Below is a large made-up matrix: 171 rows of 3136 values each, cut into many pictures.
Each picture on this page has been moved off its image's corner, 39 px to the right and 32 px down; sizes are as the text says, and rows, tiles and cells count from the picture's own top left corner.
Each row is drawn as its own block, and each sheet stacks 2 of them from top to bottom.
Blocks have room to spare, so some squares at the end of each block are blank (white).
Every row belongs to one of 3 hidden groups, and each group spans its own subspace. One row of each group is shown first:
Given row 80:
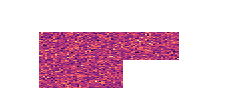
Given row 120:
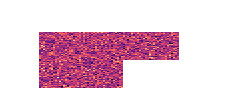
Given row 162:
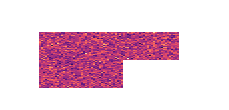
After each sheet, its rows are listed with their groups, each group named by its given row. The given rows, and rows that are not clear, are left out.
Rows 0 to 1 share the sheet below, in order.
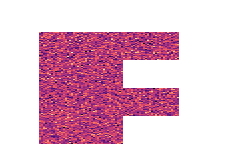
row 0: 80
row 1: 162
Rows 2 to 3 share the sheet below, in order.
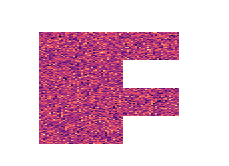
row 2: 162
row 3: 120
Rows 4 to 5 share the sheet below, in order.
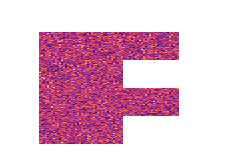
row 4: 120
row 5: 120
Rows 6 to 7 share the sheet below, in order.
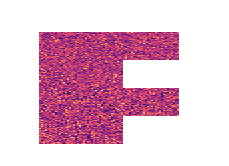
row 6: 80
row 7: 120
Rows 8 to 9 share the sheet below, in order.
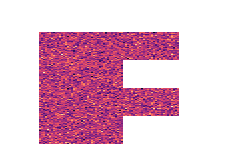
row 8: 162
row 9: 80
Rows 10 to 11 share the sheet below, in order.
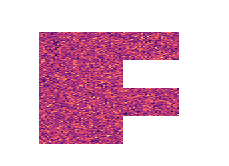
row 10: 120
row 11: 80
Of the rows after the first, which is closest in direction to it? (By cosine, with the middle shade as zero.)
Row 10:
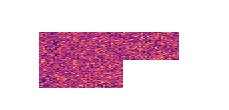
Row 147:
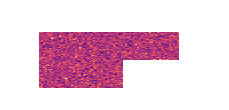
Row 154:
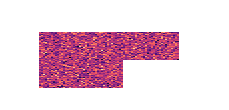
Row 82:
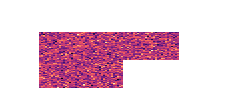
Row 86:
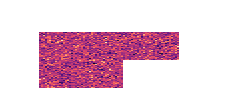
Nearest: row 154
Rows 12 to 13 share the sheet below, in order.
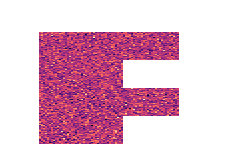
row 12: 162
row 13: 80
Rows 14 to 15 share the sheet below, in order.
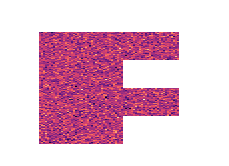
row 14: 162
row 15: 80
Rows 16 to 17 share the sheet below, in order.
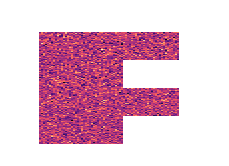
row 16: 120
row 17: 162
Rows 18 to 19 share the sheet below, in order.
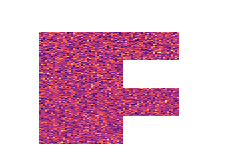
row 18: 80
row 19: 120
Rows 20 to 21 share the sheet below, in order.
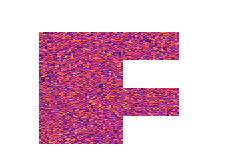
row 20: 120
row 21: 80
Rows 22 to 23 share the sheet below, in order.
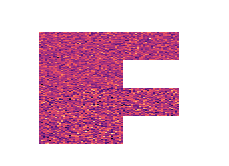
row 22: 120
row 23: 120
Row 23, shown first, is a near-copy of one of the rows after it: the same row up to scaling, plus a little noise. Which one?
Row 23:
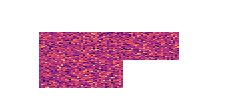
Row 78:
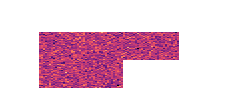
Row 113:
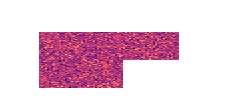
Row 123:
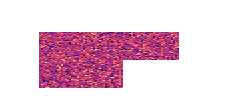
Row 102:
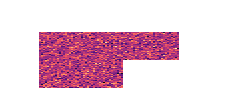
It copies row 123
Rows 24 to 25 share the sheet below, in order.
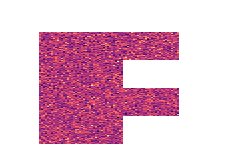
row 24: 80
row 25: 80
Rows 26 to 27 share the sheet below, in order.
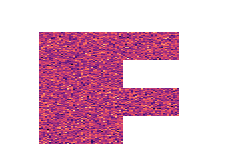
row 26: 162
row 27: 80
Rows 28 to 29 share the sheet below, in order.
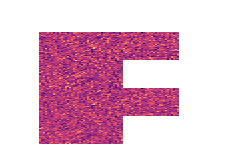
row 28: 80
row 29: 80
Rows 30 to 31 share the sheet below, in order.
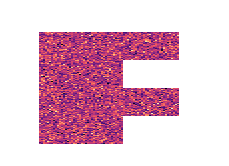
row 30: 120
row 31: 120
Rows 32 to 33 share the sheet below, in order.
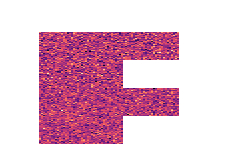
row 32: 80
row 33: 162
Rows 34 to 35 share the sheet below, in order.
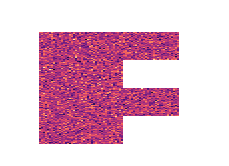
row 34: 162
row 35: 80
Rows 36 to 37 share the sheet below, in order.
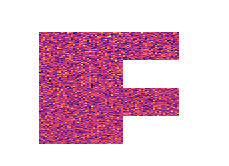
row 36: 80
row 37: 80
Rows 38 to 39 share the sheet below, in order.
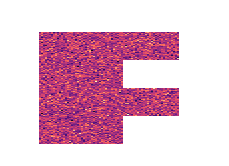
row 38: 80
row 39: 162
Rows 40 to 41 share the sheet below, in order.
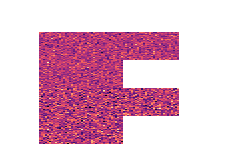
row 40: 162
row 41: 80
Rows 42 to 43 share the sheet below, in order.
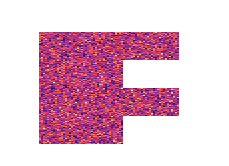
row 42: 120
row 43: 162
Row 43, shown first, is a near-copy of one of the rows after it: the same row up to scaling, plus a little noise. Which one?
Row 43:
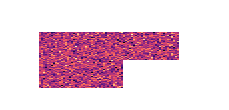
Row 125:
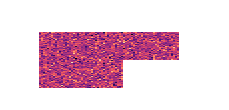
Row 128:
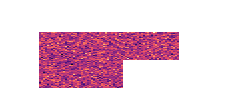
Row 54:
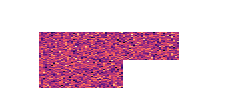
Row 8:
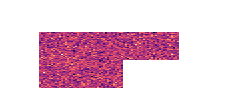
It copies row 54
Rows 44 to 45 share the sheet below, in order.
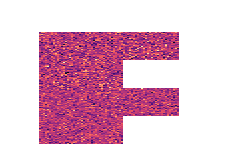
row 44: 120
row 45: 80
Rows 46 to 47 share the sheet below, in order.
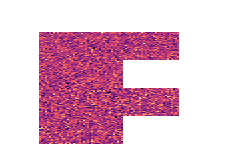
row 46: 80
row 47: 80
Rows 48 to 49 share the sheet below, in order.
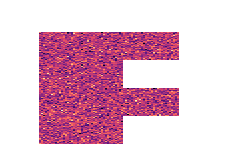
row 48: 80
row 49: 162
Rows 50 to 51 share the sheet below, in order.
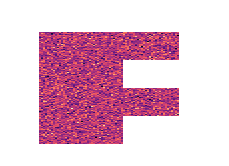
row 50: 120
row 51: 80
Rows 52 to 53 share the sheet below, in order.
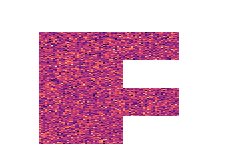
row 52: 162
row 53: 120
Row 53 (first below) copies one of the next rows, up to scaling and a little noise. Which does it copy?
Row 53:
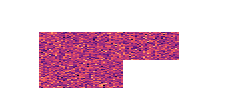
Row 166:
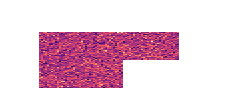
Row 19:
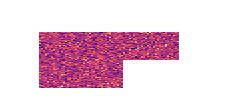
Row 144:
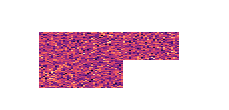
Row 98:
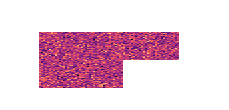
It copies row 98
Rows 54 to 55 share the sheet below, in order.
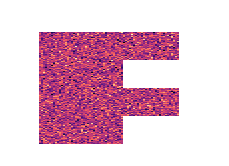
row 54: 162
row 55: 162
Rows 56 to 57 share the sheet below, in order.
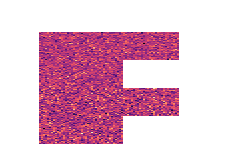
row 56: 80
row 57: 162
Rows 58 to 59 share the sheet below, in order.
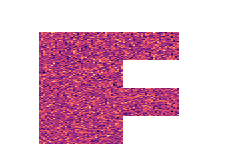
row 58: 162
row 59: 80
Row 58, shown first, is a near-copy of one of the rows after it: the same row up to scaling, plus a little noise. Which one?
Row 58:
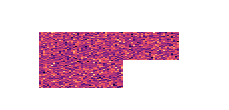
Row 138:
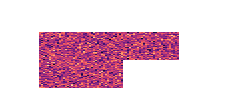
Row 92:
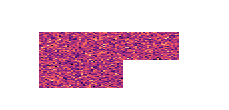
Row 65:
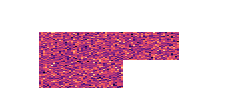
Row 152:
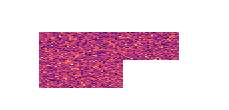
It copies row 65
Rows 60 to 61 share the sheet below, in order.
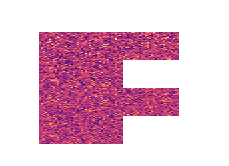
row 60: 162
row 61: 162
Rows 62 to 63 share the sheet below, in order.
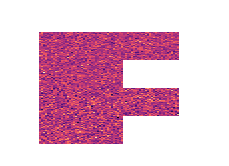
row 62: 80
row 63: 80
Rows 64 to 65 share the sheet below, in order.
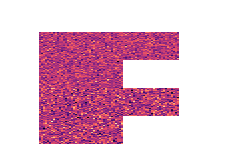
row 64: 80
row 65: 162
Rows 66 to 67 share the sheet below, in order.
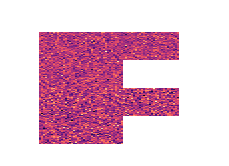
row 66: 80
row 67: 162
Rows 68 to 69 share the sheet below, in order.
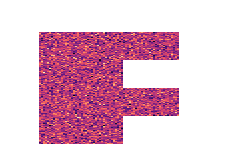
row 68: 162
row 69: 162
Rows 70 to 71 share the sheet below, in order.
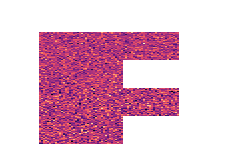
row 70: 80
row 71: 162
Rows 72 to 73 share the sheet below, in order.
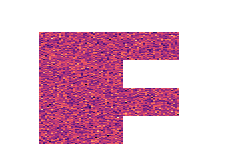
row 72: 162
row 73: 80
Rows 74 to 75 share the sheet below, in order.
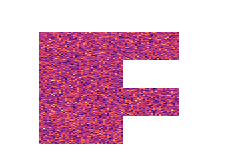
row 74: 162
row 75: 162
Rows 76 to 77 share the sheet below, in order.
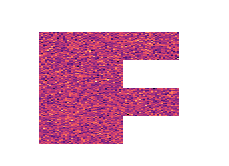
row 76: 80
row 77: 162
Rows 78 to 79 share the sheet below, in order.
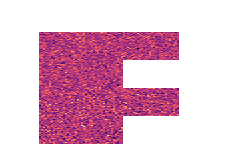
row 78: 120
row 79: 80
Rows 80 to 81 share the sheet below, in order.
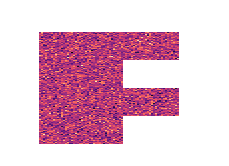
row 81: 120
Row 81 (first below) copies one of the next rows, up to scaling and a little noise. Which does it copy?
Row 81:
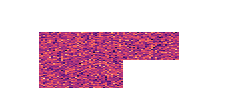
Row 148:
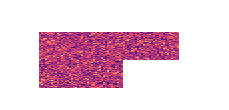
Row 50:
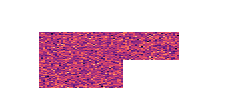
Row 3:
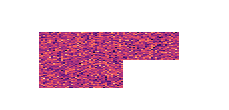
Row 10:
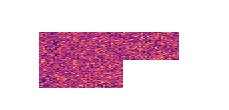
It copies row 3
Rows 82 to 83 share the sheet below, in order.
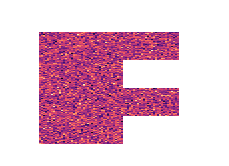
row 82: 120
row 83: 162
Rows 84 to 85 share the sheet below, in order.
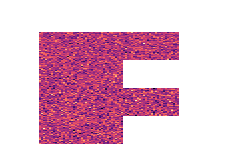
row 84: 80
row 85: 162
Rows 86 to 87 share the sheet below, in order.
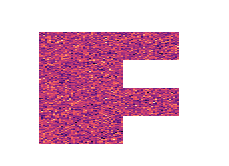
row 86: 120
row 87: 120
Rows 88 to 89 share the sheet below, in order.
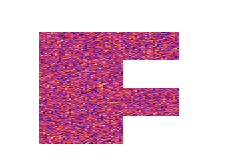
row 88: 120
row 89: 120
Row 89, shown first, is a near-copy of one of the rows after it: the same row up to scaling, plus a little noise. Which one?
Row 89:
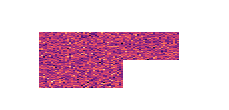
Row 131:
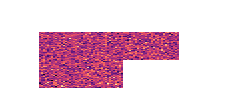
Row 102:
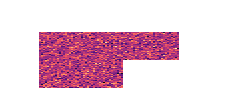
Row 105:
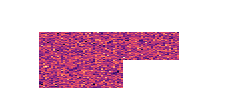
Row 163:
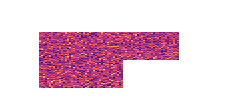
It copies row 163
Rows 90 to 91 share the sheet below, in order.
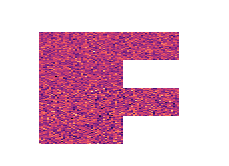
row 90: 162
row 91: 162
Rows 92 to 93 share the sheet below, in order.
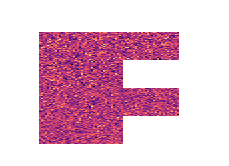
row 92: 162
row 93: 80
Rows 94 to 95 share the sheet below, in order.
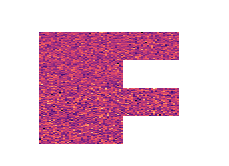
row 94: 120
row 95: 162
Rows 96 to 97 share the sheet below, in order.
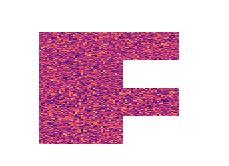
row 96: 162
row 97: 162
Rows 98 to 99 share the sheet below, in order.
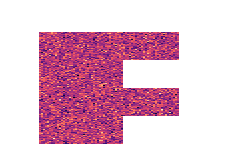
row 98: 120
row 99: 120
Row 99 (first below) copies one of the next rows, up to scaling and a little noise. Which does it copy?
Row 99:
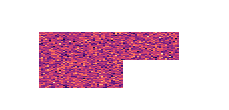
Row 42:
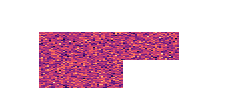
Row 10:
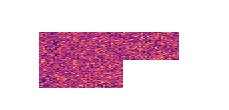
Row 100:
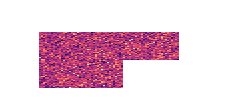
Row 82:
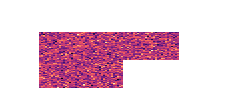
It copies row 42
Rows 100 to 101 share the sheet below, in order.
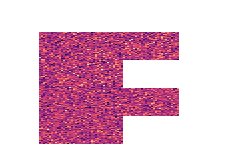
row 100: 120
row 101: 80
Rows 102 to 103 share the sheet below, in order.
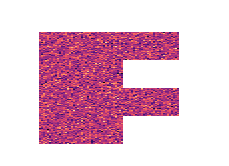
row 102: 120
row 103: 80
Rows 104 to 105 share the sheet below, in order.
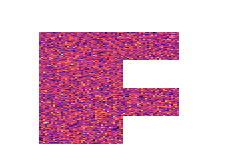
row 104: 162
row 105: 120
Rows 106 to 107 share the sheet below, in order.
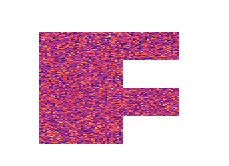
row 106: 80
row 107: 120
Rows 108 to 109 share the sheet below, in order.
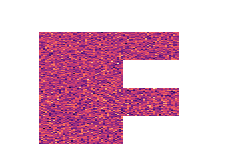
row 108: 120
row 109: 162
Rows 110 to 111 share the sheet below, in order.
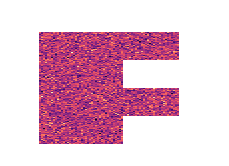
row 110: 80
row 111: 162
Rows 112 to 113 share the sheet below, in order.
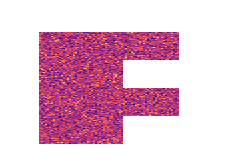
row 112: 80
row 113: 120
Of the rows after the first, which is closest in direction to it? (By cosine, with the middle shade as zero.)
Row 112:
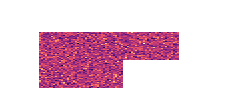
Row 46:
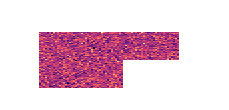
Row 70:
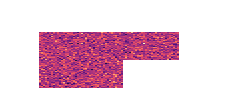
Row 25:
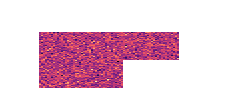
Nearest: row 70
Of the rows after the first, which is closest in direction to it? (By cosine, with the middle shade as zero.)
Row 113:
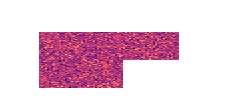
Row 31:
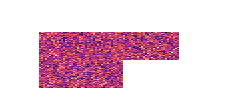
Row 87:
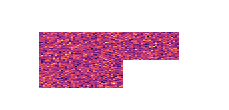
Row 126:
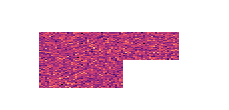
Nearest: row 87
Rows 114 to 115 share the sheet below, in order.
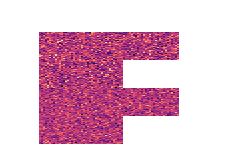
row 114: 120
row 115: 162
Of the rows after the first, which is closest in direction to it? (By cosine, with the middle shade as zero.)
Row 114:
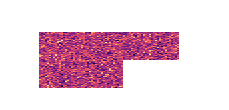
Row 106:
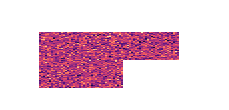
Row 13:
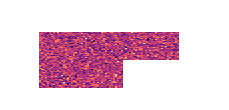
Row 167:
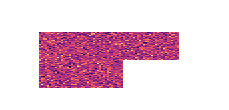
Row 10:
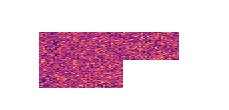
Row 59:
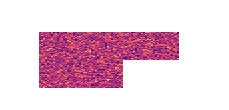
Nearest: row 167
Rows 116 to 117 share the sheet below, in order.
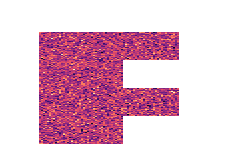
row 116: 162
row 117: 162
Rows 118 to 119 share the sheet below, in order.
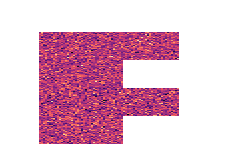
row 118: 80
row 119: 162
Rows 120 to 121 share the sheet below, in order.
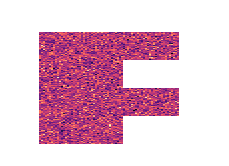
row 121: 120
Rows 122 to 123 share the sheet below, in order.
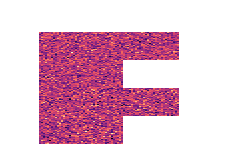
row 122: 80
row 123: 120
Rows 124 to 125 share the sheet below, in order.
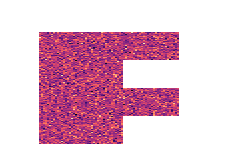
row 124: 80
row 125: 162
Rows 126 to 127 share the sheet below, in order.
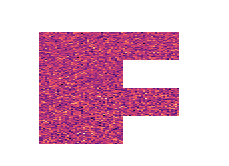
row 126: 80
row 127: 120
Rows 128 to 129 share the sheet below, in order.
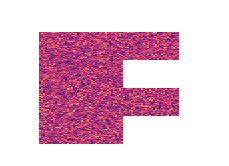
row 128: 162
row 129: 80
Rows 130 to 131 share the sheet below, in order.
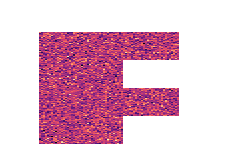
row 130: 80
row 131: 120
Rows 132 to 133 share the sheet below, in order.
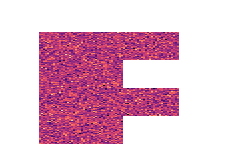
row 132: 120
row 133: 162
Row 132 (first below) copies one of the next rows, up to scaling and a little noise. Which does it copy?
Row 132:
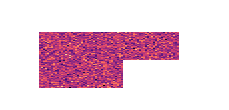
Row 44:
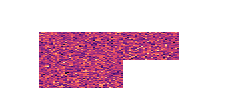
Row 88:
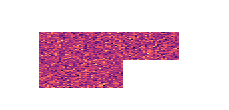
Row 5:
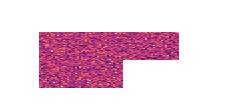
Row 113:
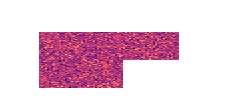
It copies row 113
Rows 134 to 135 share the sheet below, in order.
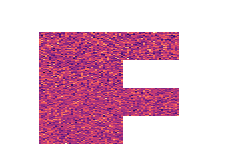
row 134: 162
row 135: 120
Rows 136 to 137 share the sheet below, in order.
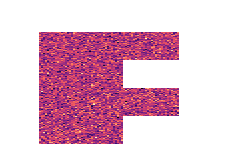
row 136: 80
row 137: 80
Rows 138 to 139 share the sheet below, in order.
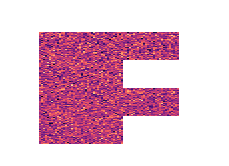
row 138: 162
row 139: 162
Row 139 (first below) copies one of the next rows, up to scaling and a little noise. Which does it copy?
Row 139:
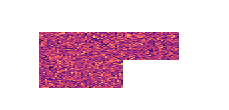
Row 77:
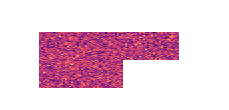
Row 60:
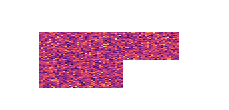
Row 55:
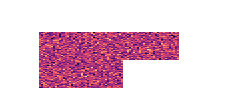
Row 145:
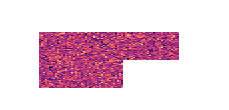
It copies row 145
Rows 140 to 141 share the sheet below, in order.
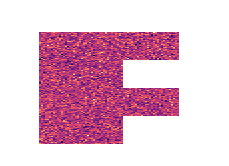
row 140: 162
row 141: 120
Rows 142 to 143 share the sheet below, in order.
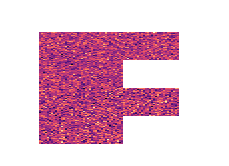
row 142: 162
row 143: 120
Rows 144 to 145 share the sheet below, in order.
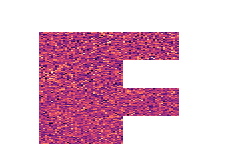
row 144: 120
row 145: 162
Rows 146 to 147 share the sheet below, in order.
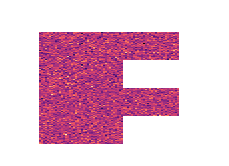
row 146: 80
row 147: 162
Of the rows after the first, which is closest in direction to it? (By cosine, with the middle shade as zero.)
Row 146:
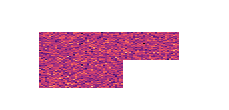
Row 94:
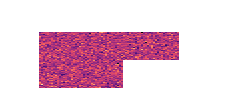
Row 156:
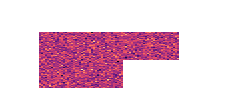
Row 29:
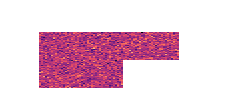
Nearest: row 156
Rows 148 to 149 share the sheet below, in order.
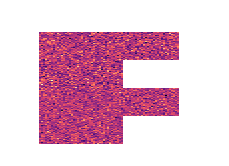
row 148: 120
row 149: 120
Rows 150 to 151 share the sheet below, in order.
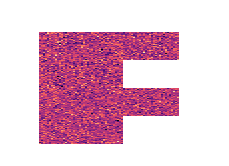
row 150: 120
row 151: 120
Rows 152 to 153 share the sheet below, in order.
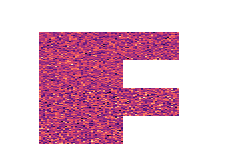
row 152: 162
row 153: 80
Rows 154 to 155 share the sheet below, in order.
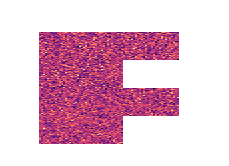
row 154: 120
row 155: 162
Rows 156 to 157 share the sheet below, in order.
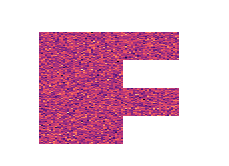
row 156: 80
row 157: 80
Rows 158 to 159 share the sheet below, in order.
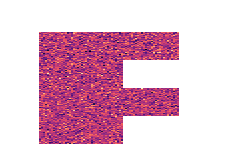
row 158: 80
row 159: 80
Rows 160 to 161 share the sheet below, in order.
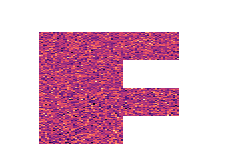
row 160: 80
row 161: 80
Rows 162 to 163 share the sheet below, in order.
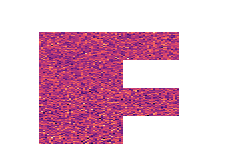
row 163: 120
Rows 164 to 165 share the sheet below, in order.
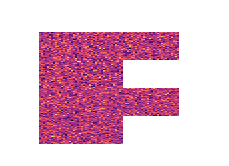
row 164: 162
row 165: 162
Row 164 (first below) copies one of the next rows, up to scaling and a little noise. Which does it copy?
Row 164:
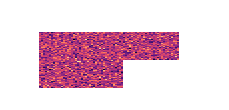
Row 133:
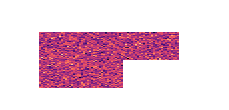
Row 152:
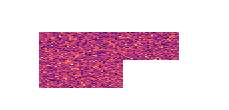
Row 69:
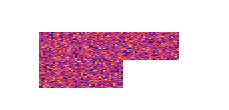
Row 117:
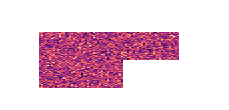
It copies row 69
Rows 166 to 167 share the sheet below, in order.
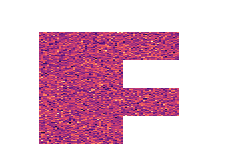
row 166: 120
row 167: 120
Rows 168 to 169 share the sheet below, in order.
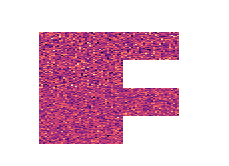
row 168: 162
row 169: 80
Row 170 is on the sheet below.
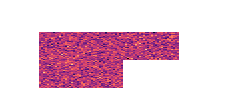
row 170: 162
